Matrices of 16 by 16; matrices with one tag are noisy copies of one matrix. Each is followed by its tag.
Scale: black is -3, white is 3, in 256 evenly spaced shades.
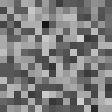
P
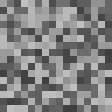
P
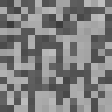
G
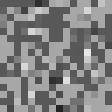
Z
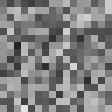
Z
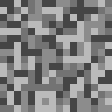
G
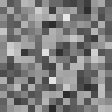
P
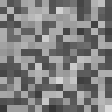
P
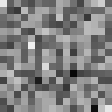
G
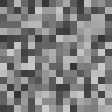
G
